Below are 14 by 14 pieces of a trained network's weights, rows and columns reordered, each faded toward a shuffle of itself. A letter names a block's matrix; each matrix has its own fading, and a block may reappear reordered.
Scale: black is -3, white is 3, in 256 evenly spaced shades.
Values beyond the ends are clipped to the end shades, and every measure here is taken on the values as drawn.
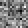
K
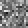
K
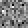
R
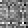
K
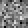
K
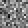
R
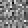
R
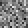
R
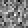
R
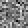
R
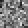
R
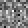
R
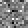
K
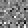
K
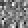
K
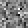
K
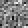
R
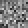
R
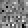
K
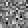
K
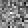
R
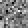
R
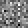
R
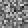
R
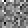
K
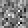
K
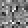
K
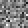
R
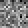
K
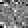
K
